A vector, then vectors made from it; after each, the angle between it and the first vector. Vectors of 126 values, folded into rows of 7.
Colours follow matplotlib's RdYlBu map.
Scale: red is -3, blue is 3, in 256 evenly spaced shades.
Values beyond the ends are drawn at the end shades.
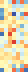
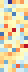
partly aligned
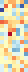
partly aligned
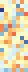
partly aligned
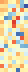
orthogonal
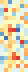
partly aligned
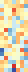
partly opposed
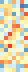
partly aligned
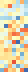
partly aligned
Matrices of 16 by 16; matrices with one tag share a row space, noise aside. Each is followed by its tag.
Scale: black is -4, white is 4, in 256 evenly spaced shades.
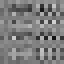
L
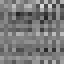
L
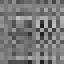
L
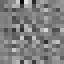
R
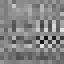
L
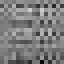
L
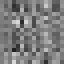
R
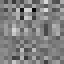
R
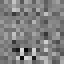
R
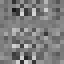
R
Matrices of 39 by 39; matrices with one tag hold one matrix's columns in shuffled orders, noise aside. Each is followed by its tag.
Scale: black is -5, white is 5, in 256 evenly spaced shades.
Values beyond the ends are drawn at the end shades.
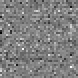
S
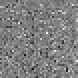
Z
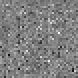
Z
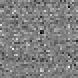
S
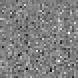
Z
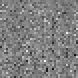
Z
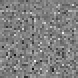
Z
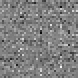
S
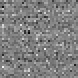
S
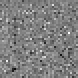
Z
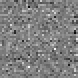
S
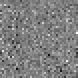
Z
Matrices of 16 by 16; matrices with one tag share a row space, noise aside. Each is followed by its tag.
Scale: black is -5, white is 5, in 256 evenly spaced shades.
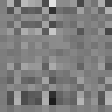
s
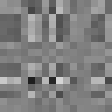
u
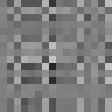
s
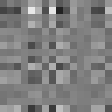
u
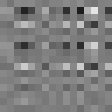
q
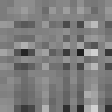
q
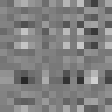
q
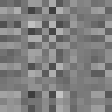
u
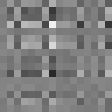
s
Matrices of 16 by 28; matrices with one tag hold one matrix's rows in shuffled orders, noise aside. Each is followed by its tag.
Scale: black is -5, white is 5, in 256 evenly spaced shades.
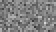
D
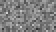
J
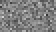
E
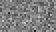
E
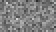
J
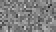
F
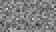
J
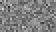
E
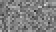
D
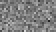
F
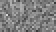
J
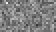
J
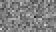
D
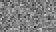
D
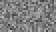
E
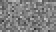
D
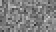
D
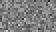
F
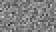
E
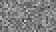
F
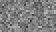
D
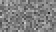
F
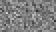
J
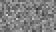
J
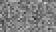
D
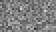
D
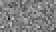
E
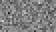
E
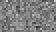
J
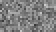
D
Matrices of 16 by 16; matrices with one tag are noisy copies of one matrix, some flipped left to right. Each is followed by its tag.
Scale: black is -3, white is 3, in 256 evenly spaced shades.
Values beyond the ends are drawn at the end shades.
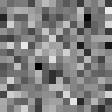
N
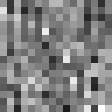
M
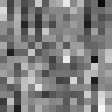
M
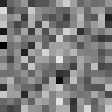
N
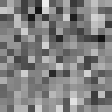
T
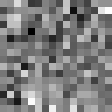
T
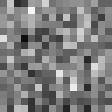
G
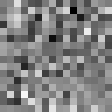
T
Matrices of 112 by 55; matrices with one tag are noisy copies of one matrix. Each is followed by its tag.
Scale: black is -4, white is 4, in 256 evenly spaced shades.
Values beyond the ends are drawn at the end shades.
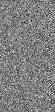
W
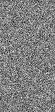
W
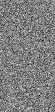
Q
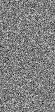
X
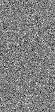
X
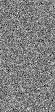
Q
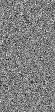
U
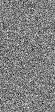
X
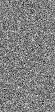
X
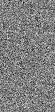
X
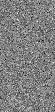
Q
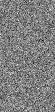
Q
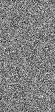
W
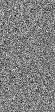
U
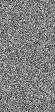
W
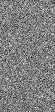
W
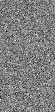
Q
